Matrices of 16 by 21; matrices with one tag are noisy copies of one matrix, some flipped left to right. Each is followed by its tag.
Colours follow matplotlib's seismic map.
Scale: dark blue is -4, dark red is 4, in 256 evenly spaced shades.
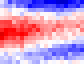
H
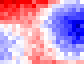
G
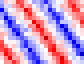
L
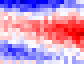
H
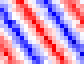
L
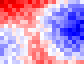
G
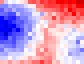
G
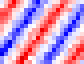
L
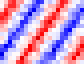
L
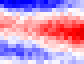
H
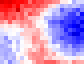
G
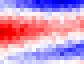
H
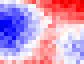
G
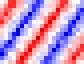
L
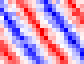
L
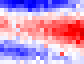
H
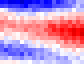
H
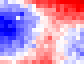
G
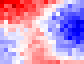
G
